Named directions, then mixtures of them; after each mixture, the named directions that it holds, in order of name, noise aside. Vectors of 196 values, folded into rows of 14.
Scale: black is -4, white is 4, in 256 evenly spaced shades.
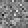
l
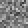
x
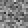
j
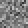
x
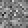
j, l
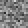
j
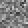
x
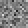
l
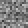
j, x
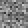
j, x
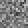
x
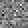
l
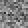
j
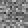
j, x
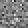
j, l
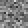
j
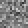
x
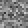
j, l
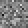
l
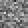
j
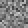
x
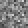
j, x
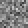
x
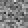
j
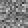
j, x
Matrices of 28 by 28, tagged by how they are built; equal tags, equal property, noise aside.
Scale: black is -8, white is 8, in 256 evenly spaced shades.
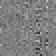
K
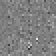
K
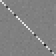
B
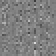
K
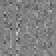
K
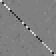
B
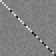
B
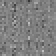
K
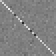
B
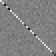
B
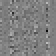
K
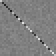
B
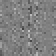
K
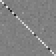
B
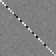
B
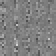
K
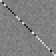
B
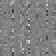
K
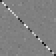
B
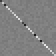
B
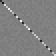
B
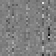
K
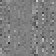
K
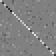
B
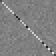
B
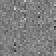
K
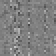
K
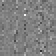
K
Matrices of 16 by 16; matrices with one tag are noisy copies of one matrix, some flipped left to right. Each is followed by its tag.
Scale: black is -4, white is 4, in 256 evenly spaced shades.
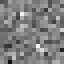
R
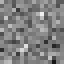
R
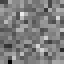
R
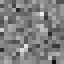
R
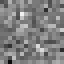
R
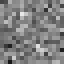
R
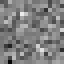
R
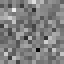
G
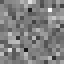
G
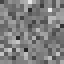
G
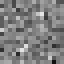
R
